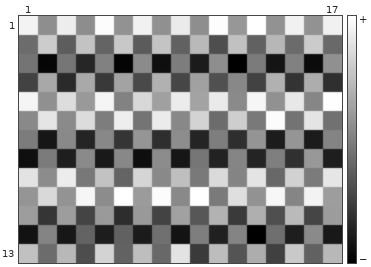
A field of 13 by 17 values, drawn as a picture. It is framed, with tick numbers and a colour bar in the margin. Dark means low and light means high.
No single row or column stands out from its neighbours. Stripes running across repeat 3 times from top to bottom. Overall the values sit about 50% of the way up the scale. No overall slope runs across the table.
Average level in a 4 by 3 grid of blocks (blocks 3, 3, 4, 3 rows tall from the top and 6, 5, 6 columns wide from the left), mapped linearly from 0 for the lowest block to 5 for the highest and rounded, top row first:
3 3 3
5 5 5
2 2 3
0 1 0
